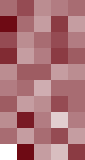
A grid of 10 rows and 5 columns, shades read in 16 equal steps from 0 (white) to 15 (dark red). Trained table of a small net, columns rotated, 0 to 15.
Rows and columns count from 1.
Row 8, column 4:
3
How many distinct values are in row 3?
4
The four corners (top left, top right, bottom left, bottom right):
9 9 0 12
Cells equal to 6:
8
